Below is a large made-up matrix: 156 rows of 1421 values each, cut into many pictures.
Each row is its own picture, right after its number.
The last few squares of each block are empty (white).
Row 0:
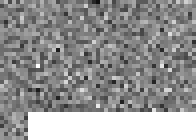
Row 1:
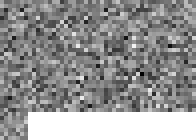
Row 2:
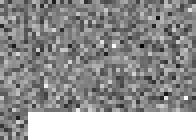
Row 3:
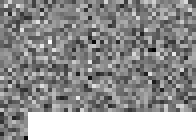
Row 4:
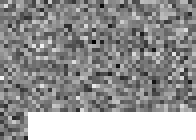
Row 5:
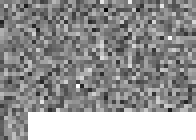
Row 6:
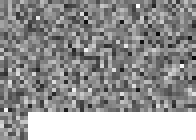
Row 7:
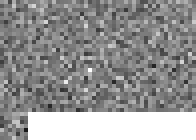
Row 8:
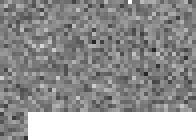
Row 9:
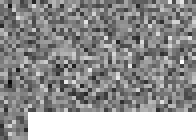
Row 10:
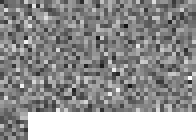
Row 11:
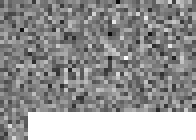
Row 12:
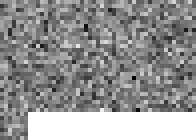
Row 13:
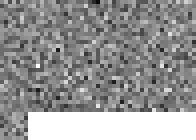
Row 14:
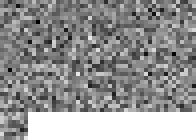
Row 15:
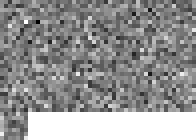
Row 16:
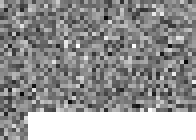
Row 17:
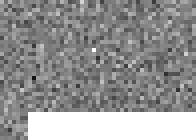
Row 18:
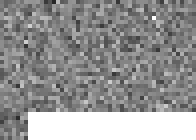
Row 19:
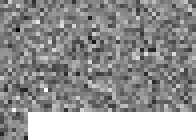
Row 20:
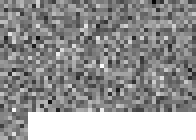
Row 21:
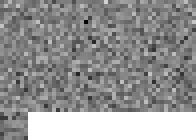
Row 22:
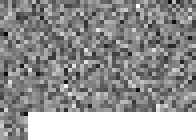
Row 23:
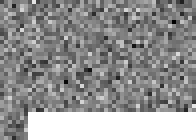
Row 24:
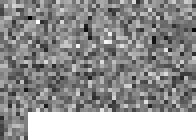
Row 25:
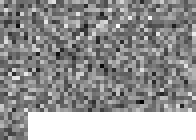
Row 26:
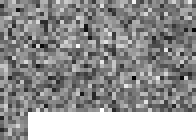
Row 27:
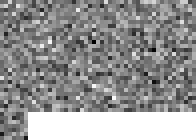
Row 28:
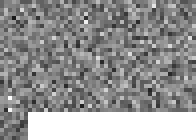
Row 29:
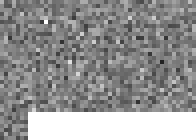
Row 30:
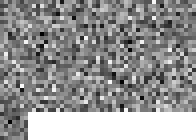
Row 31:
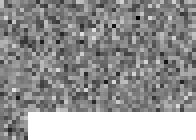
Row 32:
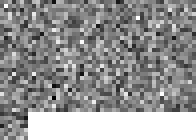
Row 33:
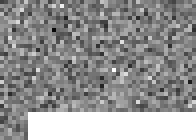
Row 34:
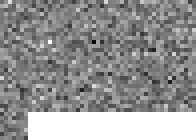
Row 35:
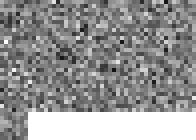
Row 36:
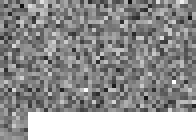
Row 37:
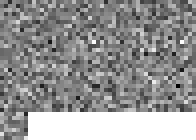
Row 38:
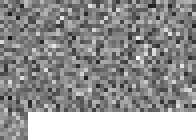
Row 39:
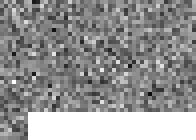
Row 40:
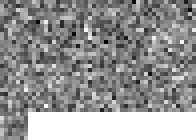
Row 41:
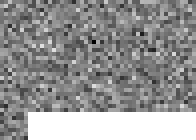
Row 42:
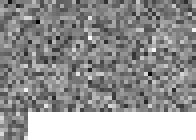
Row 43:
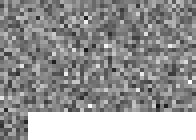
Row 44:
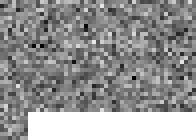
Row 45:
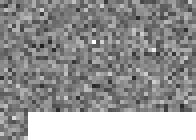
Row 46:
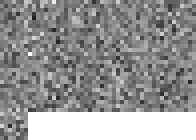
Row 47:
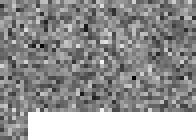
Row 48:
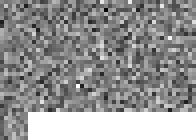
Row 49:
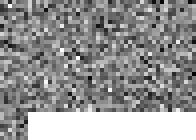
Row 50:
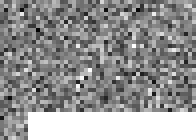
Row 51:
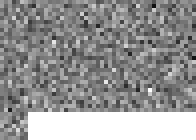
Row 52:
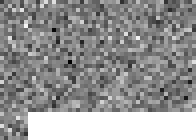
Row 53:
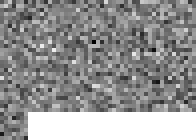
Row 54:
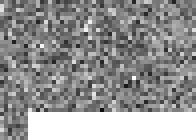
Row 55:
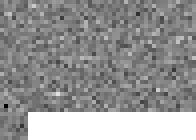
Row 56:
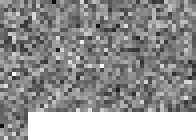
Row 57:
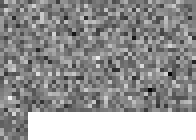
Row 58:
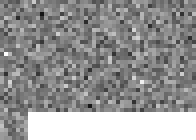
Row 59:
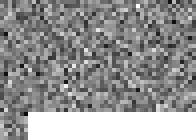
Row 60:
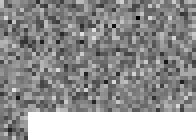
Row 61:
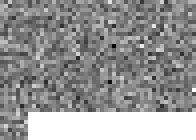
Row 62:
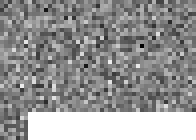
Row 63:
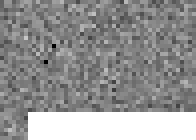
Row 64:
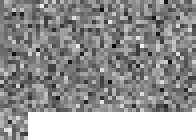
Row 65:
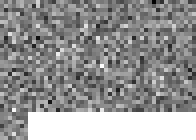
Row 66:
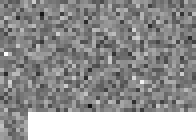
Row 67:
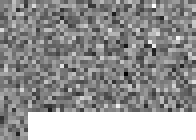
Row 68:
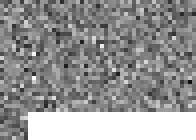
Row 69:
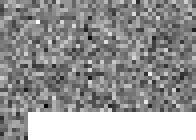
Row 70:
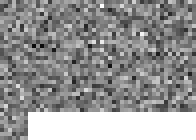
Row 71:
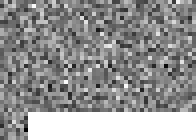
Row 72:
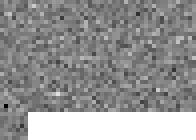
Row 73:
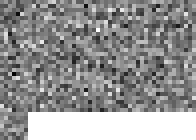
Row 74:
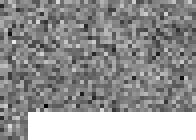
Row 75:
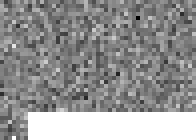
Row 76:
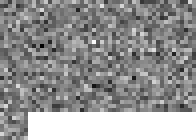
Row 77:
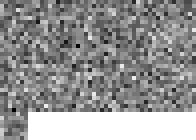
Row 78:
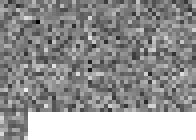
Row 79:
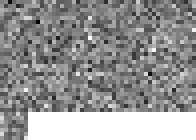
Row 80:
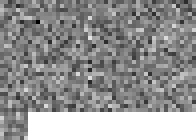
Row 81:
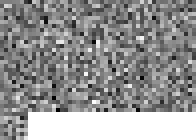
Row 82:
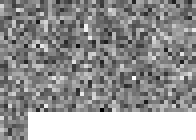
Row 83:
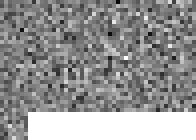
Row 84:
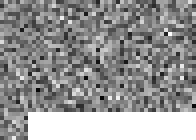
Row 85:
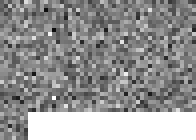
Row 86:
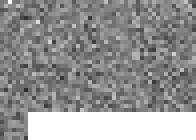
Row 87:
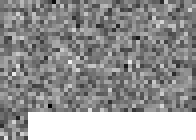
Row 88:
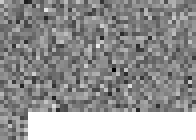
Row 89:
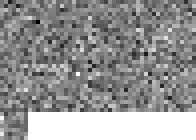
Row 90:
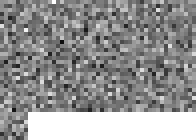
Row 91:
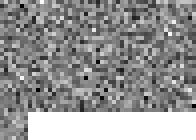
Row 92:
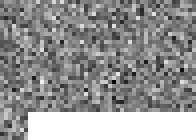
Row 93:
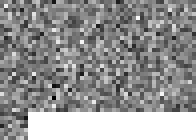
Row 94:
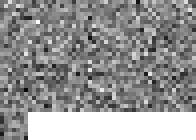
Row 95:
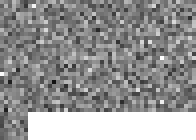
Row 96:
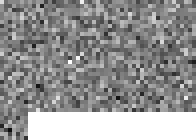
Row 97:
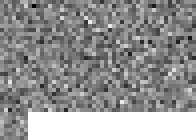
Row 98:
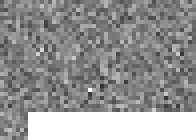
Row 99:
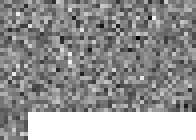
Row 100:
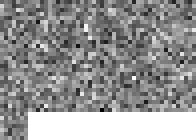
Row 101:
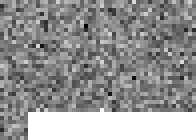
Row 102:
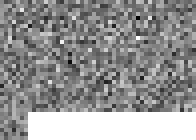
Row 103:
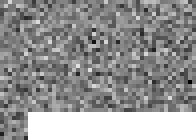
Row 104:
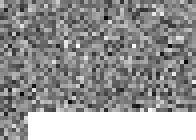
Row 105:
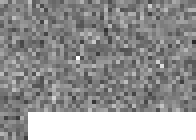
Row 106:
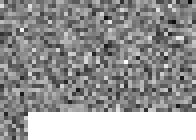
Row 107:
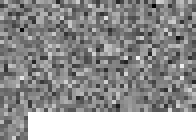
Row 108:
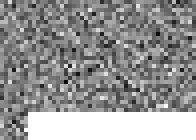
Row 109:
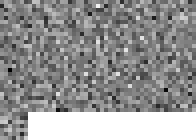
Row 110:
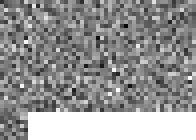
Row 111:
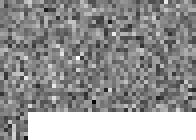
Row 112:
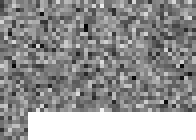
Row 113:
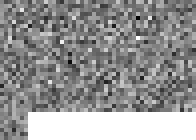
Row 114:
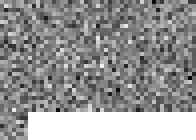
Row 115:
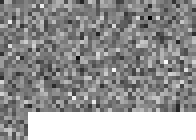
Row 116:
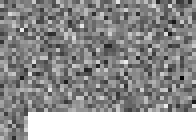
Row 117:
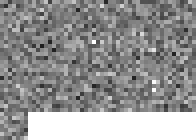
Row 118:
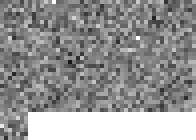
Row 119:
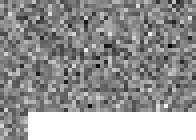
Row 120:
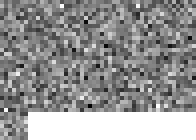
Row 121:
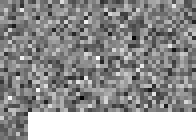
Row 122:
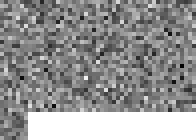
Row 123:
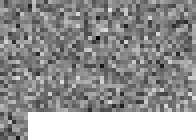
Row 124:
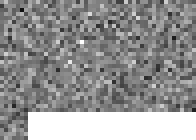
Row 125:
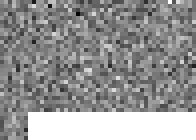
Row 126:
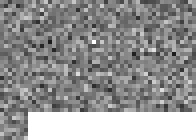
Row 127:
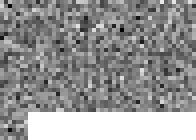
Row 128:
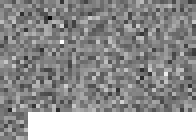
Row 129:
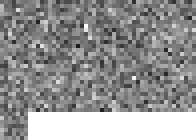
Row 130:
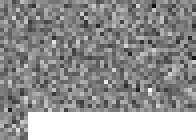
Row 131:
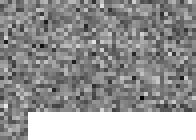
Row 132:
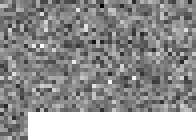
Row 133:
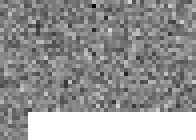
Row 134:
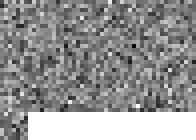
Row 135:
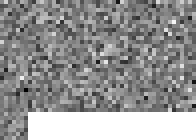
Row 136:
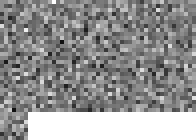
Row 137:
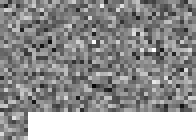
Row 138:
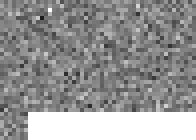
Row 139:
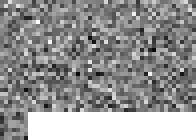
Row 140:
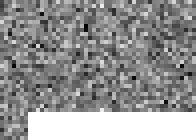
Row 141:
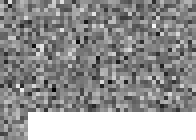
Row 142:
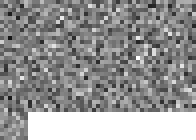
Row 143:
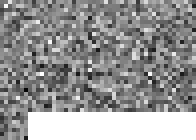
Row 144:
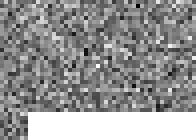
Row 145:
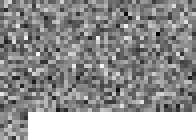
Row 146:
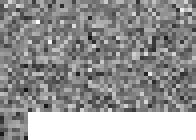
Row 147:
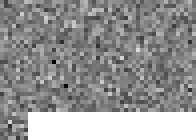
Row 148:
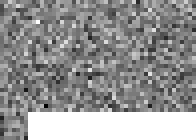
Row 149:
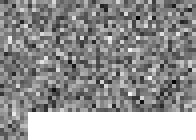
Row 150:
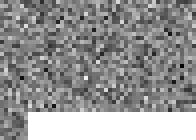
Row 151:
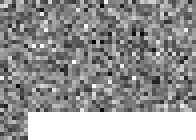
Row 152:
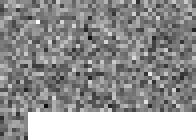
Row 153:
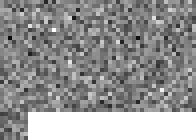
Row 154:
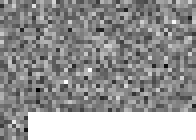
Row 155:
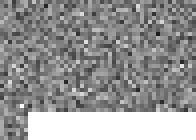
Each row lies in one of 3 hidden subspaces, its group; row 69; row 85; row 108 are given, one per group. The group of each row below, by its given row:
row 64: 85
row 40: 69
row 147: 85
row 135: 108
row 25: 85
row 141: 85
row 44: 69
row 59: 108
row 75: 85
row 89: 69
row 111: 85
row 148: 69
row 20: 85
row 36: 108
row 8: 69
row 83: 108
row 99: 85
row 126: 69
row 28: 108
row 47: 69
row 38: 108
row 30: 85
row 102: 85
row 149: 85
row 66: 108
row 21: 69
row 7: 108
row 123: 85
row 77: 69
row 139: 69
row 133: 108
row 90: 85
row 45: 69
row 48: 108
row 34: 69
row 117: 69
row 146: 69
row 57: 108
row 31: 85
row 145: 85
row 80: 69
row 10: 85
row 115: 85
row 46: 85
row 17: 85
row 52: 85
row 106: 108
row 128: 85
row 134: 108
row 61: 85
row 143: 69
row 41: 69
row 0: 108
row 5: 108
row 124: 85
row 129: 69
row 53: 69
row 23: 108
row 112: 69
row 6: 108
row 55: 108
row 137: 69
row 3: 69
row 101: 69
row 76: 69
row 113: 85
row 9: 108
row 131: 69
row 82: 69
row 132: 69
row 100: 69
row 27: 69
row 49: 85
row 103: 69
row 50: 108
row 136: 85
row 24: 69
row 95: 108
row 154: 108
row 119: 108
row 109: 85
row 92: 85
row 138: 108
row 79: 69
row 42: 69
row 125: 108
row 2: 85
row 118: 85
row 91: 108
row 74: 69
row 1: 108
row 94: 69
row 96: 85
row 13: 108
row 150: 108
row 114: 85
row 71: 108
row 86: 69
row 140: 69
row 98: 85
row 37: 69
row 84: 108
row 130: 108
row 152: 69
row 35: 85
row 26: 69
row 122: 108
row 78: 69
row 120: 108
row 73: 85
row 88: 85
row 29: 85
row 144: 108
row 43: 108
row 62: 85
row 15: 69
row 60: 85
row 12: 69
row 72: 108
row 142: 108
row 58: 108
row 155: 108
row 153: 85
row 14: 69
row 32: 85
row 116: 108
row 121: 108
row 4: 69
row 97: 108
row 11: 108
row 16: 108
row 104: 108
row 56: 85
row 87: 85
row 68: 85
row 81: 85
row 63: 85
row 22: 108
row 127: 85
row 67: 108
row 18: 85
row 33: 85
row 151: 69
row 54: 69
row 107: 108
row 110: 85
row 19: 69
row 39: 85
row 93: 85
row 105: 85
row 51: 108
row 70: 69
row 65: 85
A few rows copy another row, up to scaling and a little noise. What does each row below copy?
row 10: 110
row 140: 112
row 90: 136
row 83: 11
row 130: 51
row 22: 59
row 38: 142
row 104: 16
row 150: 122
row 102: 113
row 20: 65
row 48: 5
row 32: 93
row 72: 55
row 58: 66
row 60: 31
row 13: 0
